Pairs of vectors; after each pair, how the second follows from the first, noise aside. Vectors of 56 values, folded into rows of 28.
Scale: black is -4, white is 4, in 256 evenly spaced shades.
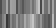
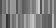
copied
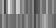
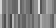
shuffled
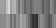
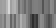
copied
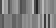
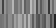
shuffled
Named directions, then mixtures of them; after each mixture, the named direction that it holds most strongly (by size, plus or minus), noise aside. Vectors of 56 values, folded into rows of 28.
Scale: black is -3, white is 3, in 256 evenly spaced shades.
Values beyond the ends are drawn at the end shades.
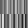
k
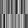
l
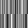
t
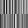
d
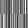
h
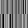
k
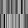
l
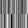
t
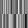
l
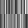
l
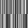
t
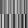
k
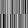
h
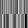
k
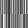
h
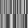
t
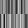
l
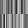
l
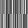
h
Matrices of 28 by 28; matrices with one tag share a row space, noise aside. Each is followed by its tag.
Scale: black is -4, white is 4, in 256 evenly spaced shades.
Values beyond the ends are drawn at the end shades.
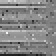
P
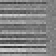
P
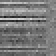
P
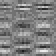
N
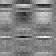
N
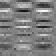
N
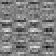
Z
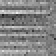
P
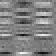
N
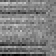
P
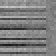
P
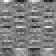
Z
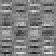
Z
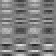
Z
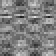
Z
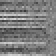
P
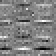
N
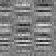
N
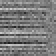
P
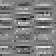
N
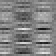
N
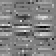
N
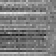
P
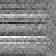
P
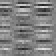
N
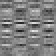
Z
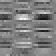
N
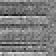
P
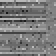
P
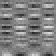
Z
